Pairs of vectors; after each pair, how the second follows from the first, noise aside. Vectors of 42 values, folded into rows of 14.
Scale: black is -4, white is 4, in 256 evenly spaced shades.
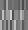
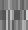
shuffled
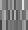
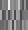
wrapped around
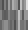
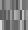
wrapped around
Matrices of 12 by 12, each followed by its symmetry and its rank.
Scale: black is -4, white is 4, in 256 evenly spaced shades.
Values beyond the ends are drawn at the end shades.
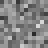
neither, full rank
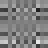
neither, rank one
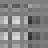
neither, rank one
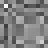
symmetric, rank two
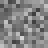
neither, full rank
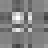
symmetric, rank one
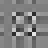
symmetric, rank one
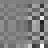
neither, rank one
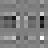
neither, rank one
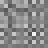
symmetric, rank two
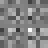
symmetric, rank two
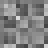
symmetric, rank two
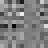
neither, rank two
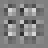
symmetric, rank one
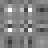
symmetric, rank one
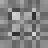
symmetric, rank two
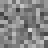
neither, full rank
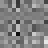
neither, rank two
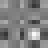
symmetric, rank one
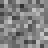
neither, full rank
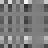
neither, rank one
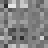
neither, rank two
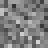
neither, full rank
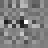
neither, rank two
